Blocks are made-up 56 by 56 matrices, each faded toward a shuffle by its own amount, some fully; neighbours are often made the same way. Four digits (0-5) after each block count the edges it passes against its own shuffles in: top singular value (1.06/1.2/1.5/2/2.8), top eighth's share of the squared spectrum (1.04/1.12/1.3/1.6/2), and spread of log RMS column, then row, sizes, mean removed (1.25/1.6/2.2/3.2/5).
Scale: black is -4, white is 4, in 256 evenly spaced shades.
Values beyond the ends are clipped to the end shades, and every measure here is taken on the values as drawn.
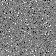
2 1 0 0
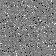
2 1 0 1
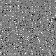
3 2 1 1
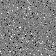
1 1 0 0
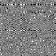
4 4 2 2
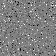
0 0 0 0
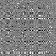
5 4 2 3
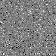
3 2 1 1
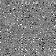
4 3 1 1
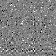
3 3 1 1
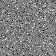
0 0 0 0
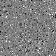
3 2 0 1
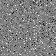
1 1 0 0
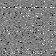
4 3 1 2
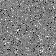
1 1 0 0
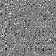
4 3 1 1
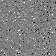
1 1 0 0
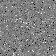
0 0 0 0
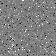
0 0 0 0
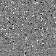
2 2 2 1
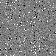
1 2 1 0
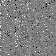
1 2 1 1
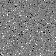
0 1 0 0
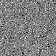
2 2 1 0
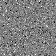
0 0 0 0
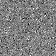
0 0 0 0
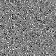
2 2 0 0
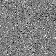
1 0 0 0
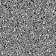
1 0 0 0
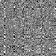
4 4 2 2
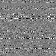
2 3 0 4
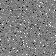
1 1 0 0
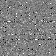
2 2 0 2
